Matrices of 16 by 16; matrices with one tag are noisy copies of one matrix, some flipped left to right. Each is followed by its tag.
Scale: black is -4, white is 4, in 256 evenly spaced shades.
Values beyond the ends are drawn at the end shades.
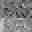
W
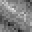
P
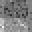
W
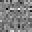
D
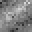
P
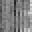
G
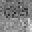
W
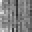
G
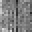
G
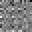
D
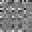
D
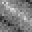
P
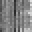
G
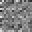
D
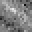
P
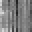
G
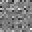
D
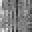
G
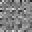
D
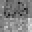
W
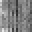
G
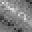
P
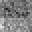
W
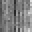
G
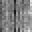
G
